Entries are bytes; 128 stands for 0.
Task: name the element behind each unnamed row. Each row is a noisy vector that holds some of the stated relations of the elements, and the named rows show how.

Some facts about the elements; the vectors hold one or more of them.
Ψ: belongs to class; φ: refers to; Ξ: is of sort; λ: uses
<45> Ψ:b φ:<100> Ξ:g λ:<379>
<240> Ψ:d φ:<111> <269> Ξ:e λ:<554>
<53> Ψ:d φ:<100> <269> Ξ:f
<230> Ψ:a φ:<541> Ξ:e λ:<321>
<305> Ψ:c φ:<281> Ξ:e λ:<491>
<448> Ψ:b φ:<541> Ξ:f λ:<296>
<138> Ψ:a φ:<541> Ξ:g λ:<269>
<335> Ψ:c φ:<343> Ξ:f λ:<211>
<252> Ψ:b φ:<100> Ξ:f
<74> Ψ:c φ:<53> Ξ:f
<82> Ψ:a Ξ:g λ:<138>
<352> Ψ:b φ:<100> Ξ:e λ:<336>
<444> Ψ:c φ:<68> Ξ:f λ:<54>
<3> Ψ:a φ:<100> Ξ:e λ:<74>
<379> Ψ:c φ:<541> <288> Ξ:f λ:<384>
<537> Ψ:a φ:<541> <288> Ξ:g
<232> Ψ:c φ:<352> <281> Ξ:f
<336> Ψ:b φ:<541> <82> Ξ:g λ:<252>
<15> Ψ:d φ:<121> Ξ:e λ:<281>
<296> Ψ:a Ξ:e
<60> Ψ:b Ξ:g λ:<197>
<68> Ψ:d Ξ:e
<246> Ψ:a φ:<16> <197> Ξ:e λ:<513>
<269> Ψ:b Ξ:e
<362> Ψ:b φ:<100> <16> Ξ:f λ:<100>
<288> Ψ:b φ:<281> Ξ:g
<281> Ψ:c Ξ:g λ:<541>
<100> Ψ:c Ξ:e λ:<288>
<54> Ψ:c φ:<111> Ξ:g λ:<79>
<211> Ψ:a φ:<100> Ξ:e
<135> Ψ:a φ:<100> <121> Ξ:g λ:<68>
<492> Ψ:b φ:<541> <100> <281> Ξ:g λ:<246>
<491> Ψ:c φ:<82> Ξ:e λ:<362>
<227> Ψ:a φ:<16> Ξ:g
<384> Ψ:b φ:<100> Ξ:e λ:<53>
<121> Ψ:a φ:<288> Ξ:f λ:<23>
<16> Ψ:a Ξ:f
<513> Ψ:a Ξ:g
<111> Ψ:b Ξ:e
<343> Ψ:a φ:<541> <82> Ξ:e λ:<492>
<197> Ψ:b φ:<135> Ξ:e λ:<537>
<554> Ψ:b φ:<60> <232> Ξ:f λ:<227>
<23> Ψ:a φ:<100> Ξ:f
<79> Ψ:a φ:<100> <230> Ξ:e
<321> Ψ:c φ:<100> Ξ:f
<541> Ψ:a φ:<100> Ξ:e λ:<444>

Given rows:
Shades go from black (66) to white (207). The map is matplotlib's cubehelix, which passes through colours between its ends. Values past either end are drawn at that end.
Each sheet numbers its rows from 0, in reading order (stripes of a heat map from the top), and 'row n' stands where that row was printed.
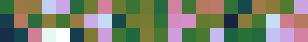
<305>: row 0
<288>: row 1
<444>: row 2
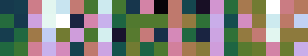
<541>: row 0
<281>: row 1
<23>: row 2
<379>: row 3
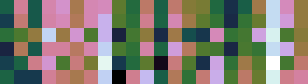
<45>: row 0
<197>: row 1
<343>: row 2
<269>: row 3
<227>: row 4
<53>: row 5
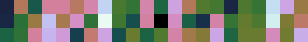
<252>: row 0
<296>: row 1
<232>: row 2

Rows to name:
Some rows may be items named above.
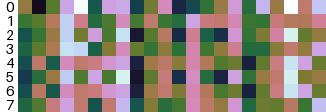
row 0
<15>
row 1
<491>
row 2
<246>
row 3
<335>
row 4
<384>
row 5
<513>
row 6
<384>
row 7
<100>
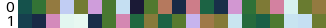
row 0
<246>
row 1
<54>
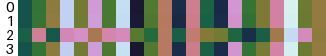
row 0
<246>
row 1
<246>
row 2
<45>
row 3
<246>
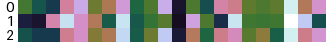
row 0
<240>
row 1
<79>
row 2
<68>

